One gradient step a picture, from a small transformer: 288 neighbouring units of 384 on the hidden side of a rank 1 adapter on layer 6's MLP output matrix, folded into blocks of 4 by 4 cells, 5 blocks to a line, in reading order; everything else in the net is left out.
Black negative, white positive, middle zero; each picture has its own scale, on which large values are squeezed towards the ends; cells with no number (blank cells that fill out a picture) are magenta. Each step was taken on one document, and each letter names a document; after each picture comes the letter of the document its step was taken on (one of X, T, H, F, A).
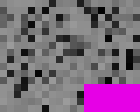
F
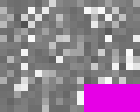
F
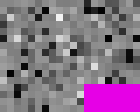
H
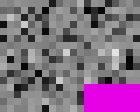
F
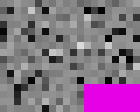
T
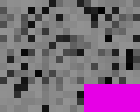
F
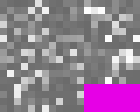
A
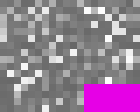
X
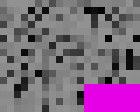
H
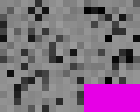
T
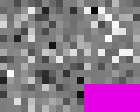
T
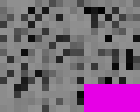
H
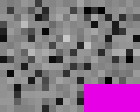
A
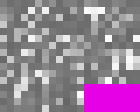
H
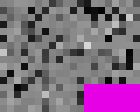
H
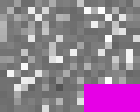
X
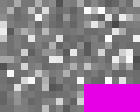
T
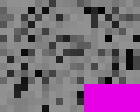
F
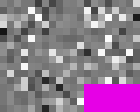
X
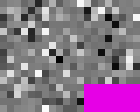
X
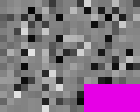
F
